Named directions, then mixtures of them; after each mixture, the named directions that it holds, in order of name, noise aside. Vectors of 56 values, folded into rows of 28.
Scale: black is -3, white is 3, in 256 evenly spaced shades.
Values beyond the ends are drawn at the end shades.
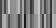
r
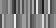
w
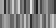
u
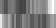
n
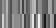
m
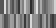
u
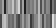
r, u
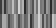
r, u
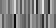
w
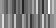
n, w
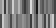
m, u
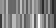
m, n, w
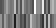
r, u, w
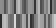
r, u, w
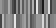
w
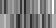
n, r, u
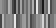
w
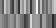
u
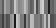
n, u, w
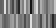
u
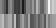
n, w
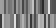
m, u, w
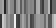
r, u, w
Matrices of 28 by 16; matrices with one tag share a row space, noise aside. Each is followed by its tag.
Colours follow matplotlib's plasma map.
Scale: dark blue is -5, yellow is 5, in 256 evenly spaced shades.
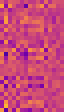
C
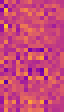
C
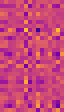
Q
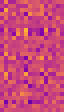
C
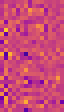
C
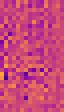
C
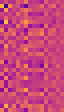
C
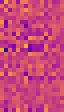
C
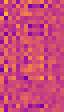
C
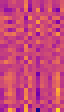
Q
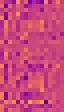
C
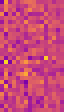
C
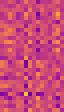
Q
